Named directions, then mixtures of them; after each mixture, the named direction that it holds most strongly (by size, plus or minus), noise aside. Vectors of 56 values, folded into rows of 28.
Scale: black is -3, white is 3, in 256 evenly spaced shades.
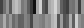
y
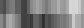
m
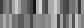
y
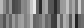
y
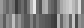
y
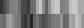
m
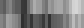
m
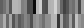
y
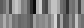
y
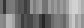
m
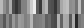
y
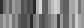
y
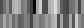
y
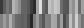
y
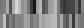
y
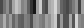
y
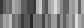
y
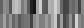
y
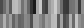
y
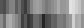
m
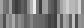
y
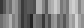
m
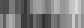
m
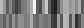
y
